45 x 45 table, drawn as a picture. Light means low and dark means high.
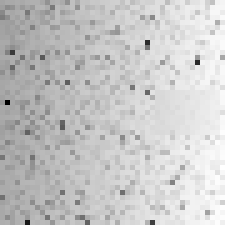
Slope: up to the left. Odd rows or columns: none. Odd patch: calmer, in the middle right. Calmest part: middle right. Grain: fine. Stripes: none. Average level on the scale: 20%.
